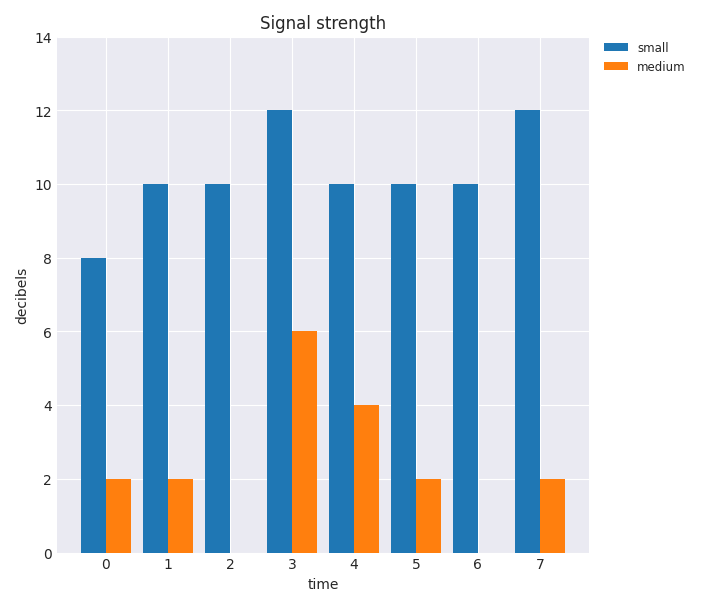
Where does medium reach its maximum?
3
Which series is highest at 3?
small
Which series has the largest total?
small
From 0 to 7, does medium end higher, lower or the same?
the same
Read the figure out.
Title: Signal strength
x-axis: time, ticks 0 1 2 3 4 5 6 7
y-axis: decibels, ticks 0 2 4 6 8 10 12 14
Legend: small, medium
Values:
small: 8 10 10 12 10 10 10 12
medium: 2 2 0 6 4 2 0 2
